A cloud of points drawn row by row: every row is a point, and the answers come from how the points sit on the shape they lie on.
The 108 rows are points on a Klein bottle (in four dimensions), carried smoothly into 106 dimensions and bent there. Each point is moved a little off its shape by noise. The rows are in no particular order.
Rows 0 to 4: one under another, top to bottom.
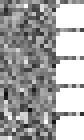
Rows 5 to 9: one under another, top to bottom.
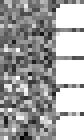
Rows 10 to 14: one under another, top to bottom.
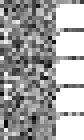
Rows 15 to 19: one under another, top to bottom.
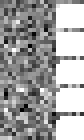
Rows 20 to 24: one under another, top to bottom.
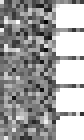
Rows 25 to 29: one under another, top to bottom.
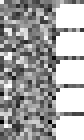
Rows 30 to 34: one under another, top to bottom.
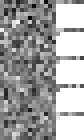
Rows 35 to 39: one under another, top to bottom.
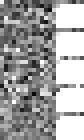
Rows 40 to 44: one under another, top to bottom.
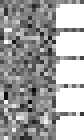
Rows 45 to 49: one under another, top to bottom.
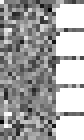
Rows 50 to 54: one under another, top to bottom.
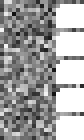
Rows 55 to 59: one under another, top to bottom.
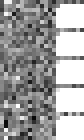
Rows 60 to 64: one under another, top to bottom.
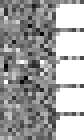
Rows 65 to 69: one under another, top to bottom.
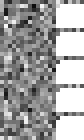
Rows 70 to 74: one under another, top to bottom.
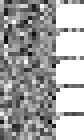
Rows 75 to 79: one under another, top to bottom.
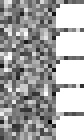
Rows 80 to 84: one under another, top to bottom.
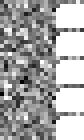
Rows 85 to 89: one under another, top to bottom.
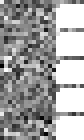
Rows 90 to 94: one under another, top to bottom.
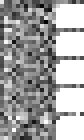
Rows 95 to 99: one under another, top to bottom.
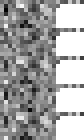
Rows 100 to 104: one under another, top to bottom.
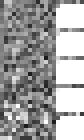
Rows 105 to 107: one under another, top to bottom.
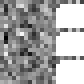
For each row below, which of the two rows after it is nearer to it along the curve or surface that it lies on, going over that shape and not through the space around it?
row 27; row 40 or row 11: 11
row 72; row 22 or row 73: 73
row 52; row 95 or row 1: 1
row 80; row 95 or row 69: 69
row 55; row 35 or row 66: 66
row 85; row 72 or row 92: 92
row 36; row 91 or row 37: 91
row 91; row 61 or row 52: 61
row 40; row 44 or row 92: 44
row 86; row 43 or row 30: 30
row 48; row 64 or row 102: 102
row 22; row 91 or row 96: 91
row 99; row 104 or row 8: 104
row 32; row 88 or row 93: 93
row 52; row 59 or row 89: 89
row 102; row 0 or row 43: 0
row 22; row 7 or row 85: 7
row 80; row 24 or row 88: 88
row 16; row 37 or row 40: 37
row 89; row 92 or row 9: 92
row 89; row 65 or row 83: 83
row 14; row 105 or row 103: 105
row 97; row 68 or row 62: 68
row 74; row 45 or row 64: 45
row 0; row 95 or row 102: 102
